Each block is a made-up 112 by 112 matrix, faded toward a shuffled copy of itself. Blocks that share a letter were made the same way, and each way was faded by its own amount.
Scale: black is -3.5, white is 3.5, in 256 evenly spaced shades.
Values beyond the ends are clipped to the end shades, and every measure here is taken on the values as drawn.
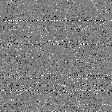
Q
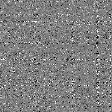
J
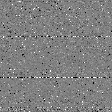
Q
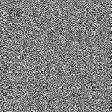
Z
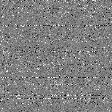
Q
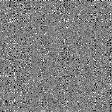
J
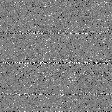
Q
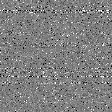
Q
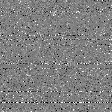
Q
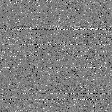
Q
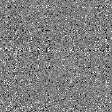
J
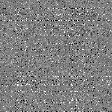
J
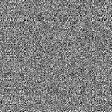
Z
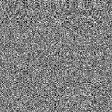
Z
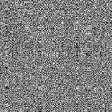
Z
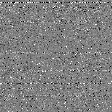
Q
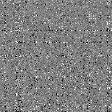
J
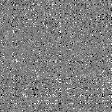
J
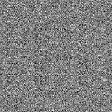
Z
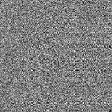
Z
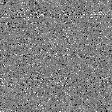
Q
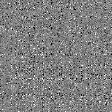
J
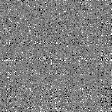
J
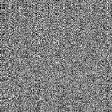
Z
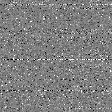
Q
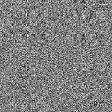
Z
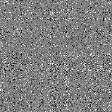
J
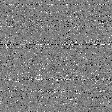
Q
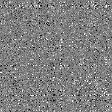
J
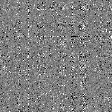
J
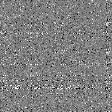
J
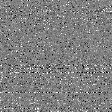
Q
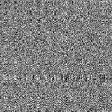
Z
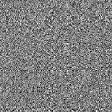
Z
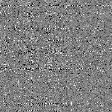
J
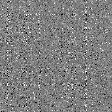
J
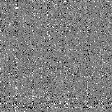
J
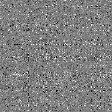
J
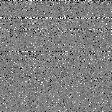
Q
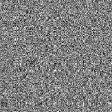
Z
